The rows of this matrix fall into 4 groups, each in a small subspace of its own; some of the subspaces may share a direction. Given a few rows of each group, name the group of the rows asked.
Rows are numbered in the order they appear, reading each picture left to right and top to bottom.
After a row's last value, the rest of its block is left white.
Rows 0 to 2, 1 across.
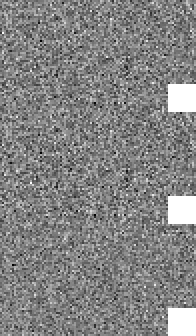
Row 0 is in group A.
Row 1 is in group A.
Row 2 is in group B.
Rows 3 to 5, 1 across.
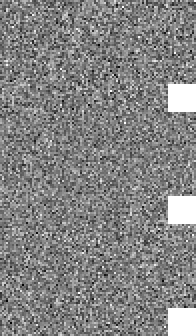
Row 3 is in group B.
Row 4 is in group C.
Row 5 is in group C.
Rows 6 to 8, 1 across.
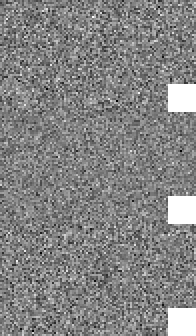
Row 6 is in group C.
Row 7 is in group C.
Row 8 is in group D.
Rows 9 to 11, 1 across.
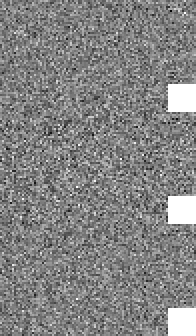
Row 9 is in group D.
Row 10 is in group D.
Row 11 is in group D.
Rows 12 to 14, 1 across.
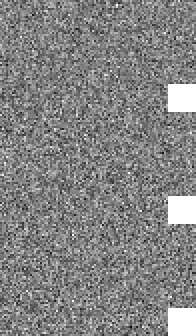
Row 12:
B
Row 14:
C
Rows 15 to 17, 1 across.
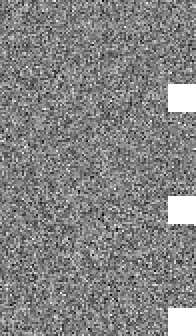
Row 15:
C
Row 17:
B
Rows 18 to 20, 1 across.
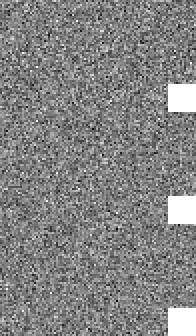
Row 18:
C
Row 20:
B
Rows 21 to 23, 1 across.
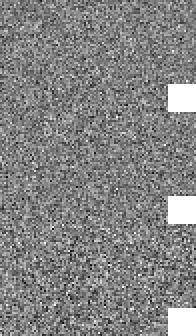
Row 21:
C
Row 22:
B
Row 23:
D
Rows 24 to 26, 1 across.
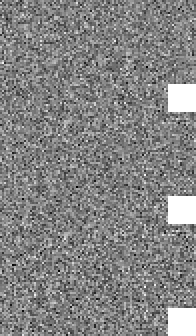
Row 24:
A
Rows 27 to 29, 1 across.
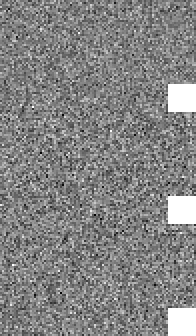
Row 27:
D
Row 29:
B
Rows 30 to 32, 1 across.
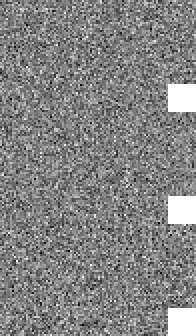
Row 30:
C
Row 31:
A
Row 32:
D
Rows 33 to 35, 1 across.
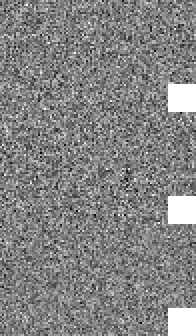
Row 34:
A
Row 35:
A
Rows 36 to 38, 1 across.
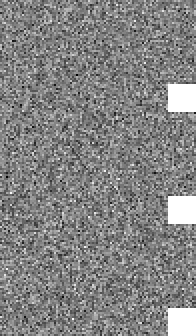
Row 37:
B
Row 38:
A
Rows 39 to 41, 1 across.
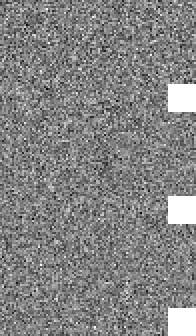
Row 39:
C
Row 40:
D
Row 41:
A
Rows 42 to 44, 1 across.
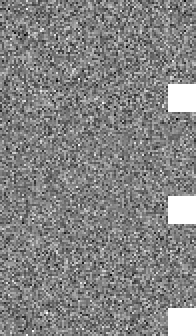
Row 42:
D
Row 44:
C
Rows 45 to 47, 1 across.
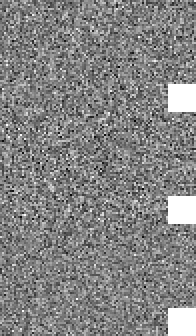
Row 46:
D
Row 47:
B
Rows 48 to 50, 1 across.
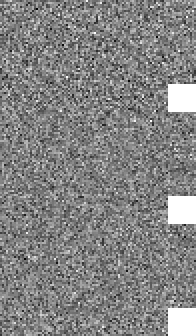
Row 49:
D
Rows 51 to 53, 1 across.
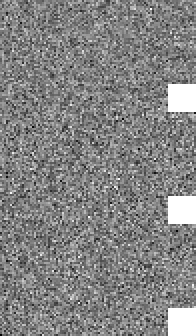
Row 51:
D
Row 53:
D
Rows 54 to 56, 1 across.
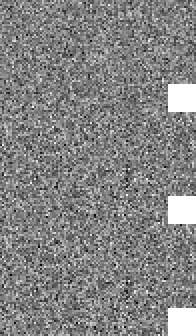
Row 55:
A
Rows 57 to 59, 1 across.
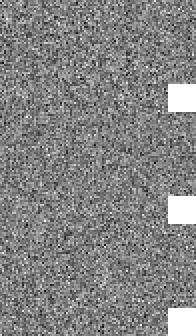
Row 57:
A
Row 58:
C
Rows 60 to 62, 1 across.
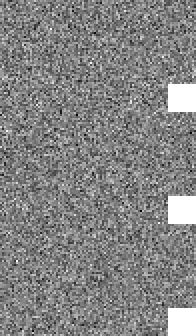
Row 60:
C
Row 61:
A
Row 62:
D
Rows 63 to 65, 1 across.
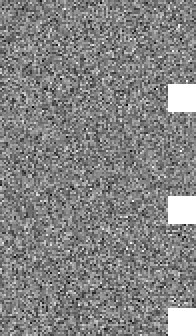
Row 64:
C
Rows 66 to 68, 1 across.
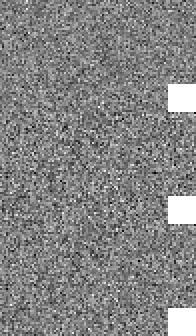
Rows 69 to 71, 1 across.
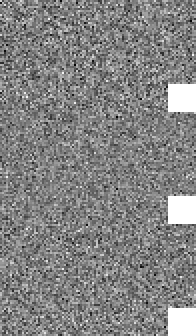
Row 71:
C
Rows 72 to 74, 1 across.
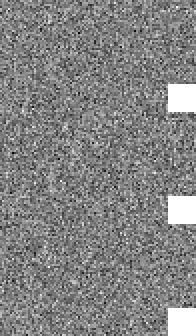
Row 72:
D
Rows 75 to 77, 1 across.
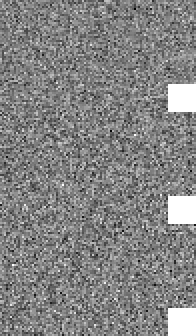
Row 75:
D
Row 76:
A
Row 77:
B
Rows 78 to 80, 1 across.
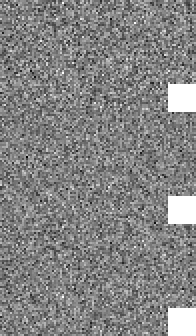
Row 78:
A
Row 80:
A
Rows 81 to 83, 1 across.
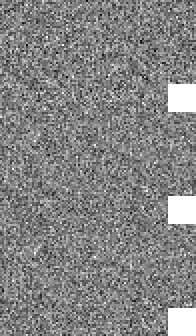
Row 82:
C
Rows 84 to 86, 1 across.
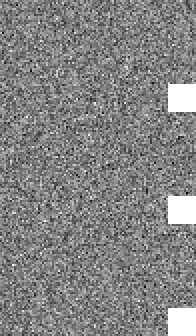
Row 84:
A
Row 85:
C
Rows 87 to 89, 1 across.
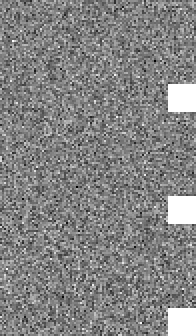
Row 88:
B
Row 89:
A
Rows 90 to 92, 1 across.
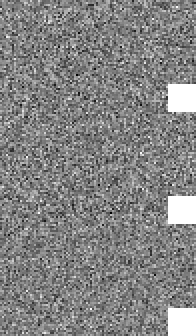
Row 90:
D
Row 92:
C
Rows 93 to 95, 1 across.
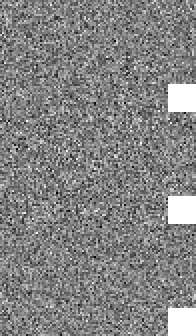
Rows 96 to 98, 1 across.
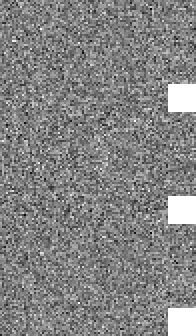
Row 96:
D
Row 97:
D
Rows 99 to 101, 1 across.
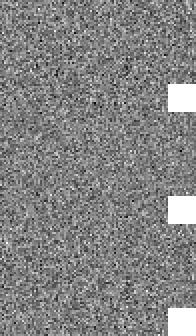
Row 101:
A
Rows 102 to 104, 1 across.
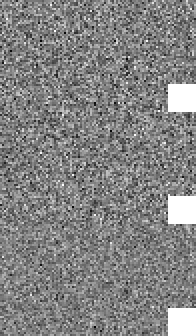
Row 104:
A
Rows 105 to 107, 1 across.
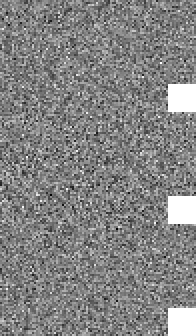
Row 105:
D
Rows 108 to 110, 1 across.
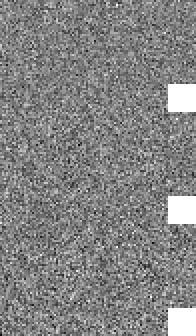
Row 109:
D
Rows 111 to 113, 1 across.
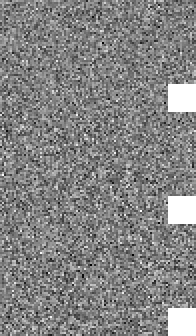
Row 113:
D
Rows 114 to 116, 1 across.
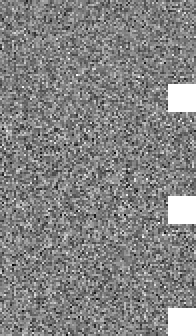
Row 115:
A
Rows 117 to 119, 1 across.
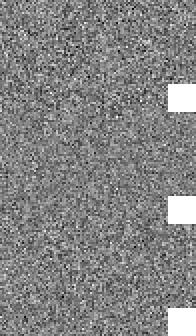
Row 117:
D
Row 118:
B
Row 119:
A
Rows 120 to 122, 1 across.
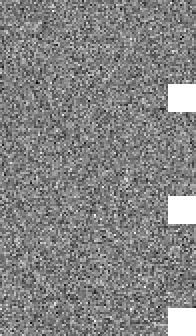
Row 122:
D
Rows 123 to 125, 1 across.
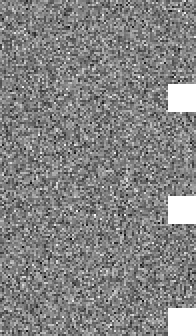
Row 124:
A
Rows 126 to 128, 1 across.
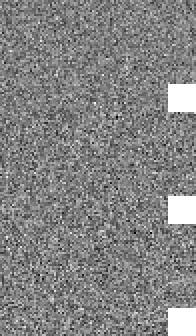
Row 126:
A
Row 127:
B
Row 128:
D
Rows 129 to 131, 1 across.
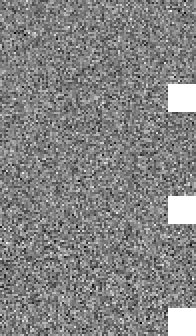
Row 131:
A
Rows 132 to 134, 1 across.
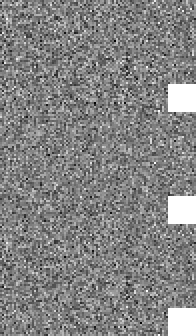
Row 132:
A
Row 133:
C
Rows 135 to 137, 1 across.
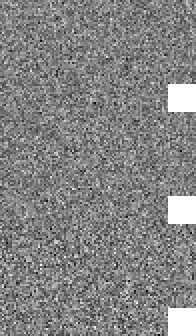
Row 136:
C
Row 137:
A
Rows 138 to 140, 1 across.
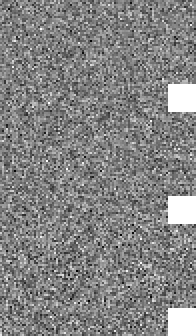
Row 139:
D
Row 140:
D
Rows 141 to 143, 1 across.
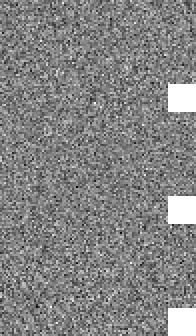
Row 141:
A
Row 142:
B
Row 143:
C
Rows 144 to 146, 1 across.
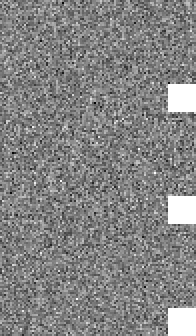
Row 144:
A
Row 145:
B
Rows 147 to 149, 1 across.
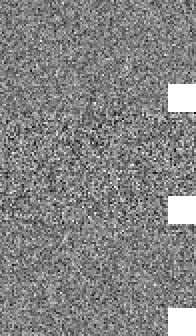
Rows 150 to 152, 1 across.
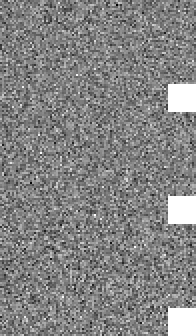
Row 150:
B
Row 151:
A
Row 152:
A
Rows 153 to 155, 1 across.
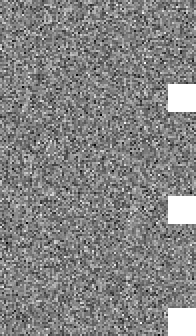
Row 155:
A
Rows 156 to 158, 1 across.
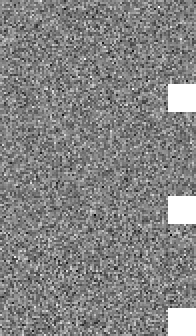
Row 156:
C
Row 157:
A
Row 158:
D
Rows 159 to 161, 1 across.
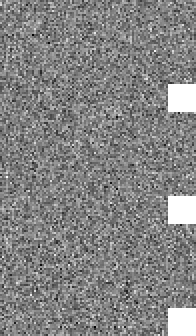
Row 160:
B
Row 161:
A
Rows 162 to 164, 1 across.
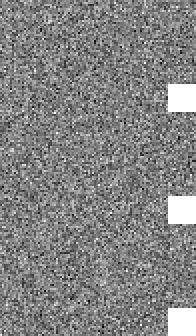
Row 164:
D
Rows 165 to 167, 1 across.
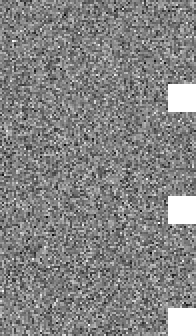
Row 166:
A
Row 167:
C
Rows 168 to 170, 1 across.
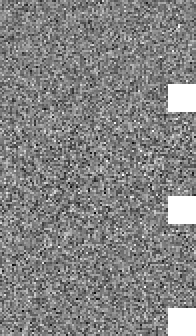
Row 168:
C
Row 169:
D
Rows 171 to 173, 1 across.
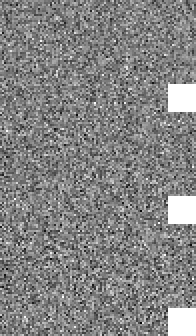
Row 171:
A
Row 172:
A
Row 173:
A
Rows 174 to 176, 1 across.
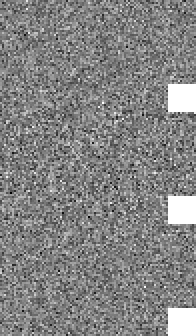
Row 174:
D
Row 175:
B
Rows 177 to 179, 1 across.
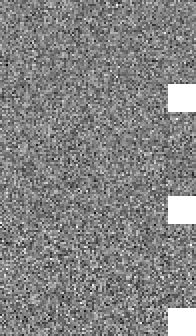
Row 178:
D
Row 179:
A
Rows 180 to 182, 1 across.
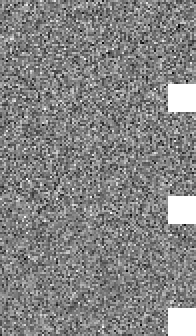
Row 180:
C
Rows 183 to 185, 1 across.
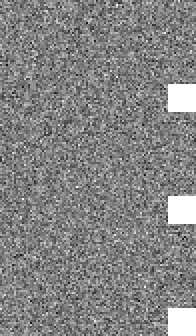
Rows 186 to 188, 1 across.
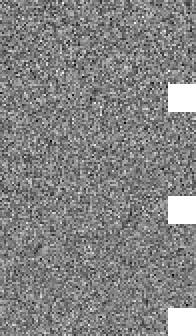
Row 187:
C
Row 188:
C
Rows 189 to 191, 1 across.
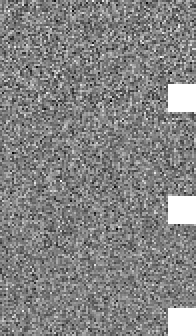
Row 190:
B
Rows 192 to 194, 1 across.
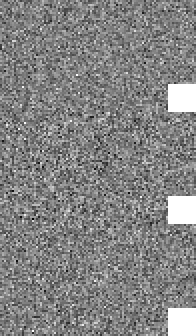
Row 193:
D
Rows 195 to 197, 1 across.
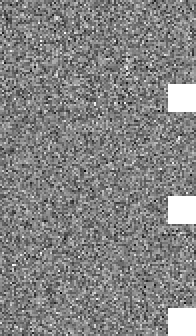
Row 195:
A
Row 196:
C
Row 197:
B
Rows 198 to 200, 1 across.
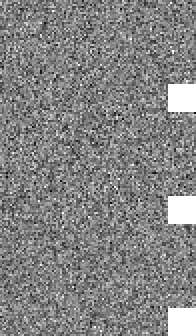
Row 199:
B
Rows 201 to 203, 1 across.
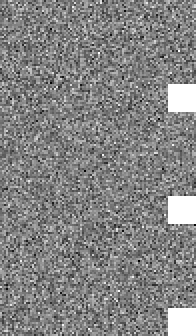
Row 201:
C
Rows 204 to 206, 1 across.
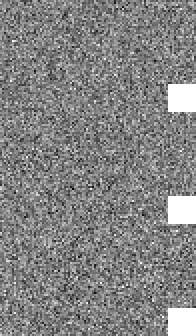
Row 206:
D
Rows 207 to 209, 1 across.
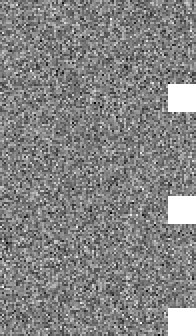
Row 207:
A
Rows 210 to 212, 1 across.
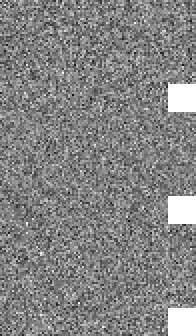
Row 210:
A
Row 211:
C
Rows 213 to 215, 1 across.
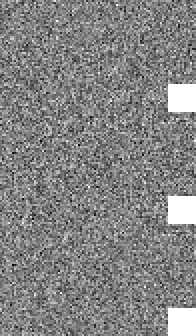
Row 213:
C
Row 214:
D
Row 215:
B
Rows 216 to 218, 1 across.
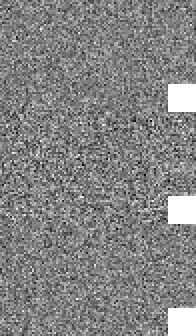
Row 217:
D
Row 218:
B
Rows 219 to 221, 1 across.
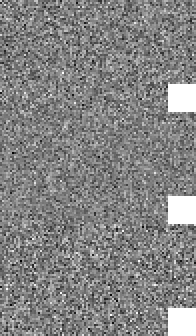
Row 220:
B
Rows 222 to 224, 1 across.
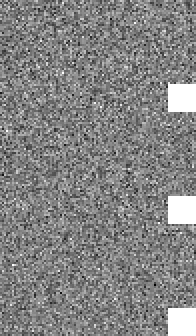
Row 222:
A
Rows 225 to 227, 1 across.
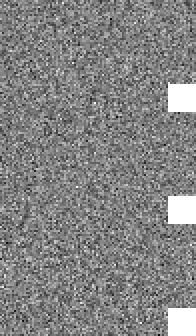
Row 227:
A
